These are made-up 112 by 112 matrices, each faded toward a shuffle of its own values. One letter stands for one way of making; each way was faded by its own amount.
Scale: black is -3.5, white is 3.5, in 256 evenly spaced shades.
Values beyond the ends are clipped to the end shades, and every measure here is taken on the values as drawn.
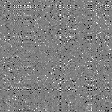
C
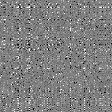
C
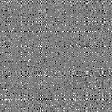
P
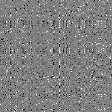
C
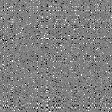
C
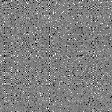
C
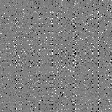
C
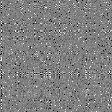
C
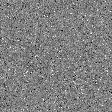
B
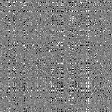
P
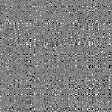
P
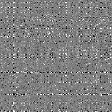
P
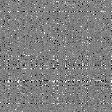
P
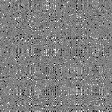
C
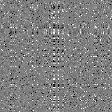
C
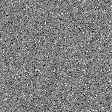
B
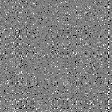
C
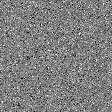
B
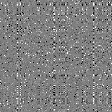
C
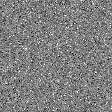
B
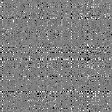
P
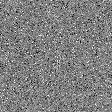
B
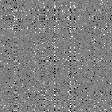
C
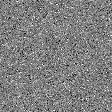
B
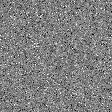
B
